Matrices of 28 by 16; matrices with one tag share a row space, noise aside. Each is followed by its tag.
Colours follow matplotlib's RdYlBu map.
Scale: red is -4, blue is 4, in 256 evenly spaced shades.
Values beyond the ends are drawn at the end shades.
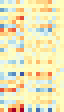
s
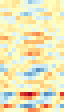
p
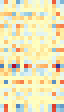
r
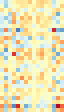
r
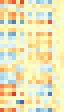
s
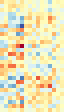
s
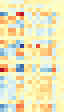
s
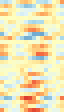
p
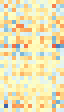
r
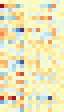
s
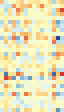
r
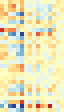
s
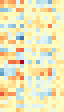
s
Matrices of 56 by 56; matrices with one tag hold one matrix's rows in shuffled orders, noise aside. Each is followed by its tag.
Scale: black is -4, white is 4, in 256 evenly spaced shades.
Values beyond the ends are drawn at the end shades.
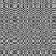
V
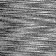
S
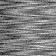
S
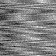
S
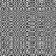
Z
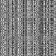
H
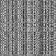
H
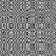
Z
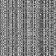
H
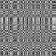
V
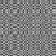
V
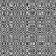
Z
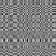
V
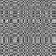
V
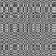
V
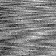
S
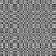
V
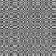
V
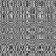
Z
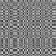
V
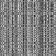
H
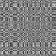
V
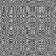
Z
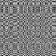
V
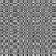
V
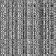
H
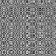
Z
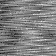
S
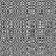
Z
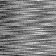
S
